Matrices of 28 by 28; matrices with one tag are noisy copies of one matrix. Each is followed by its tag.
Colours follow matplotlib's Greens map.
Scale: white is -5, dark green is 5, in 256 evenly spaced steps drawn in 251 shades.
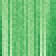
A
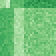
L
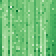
A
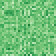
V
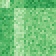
L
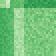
L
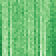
A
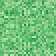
V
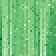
A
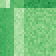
L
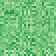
V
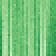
A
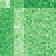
L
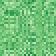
V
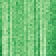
A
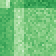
L
